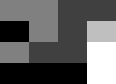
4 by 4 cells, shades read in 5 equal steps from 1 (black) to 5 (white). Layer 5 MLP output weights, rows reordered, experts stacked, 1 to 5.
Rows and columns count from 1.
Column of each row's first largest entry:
1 4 4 4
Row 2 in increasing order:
1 2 3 4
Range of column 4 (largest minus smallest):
3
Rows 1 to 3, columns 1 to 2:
3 3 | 1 3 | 3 2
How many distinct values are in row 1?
2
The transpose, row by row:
3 1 3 1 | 3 3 2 1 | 2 2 2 1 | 2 4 5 5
